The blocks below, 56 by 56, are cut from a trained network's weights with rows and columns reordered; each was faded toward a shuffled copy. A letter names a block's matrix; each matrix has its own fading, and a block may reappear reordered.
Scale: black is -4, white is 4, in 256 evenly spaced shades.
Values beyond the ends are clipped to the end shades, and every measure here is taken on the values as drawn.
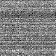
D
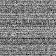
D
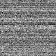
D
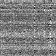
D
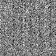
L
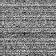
D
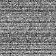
D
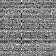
D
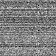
D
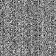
L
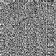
L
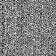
L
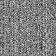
L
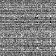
D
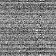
D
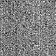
L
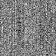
L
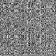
L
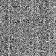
L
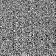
L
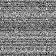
D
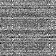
D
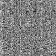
L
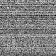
D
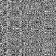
L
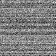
D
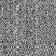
L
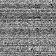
D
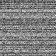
D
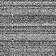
D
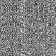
L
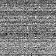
D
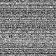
D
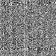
L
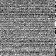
D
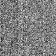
L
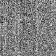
L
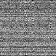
D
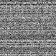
D
